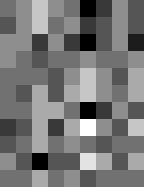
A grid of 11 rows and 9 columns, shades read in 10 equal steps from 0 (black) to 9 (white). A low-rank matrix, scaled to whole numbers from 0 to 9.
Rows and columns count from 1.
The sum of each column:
43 44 53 43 49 45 42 45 48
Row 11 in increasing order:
3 4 4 4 4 4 4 5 6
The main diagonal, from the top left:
4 5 2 4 5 7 2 3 4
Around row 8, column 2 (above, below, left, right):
4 4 2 6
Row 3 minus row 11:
1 1 -4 1 -3 -3 -1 1 -3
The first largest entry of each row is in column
3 3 1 1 6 6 3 6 3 6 3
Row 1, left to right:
4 5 7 5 4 0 2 5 3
